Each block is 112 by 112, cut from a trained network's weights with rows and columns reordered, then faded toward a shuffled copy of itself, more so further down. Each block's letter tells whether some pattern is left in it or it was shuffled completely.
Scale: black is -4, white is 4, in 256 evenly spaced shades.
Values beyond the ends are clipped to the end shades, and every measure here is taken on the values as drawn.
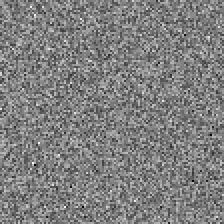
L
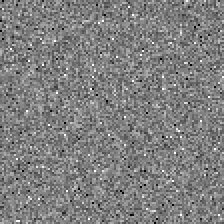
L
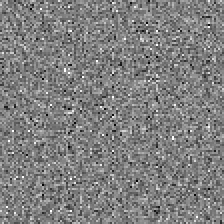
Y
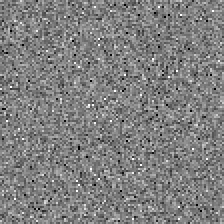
L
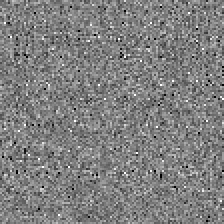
Y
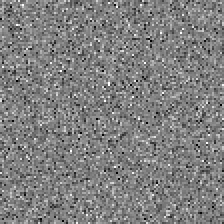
L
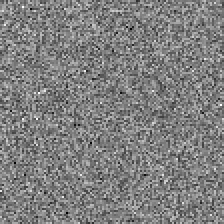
L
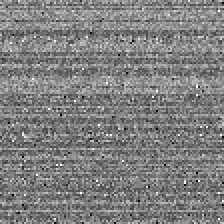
Y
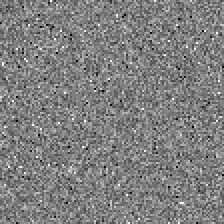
L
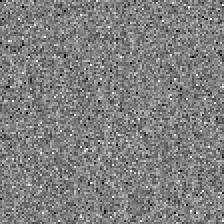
L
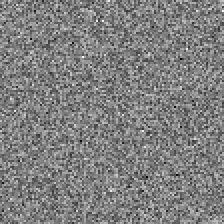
L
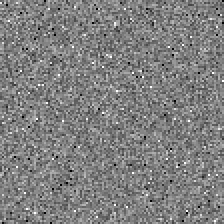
L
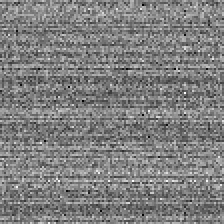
Y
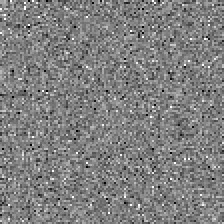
Y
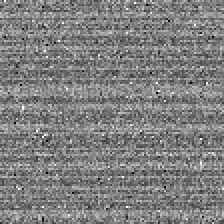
Y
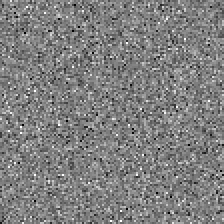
L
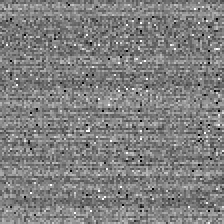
Y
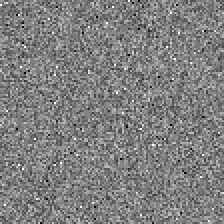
L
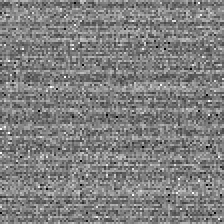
Y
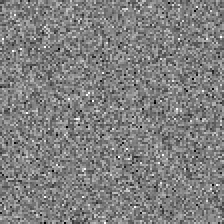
L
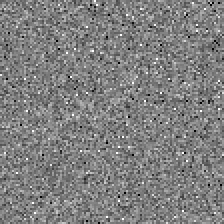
L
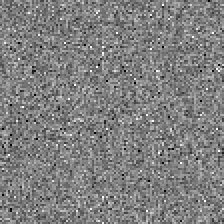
Y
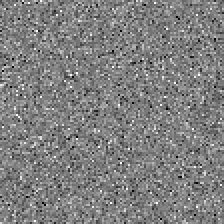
L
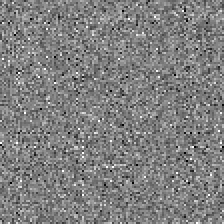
Y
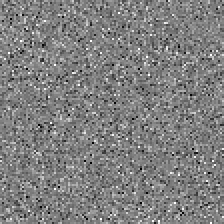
L
